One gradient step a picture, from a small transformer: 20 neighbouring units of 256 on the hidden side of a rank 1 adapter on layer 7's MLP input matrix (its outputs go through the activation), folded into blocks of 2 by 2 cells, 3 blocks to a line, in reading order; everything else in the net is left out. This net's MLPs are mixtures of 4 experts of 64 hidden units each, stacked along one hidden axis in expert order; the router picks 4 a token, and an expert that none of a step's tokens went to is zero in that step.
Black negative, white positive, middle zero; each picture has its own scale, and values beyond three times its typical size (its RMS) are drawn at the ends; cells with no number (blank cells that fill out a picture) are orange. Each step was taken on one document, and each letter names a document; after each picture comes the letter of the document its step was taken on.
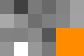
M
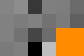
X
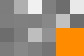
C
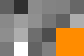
M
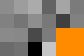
X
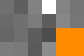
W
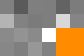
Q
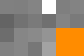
W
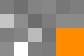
M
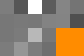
C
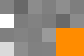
Q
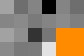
X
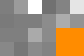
C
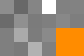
W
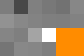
Q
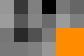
W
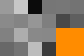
X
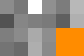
C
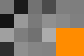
Q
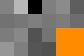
X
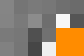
X
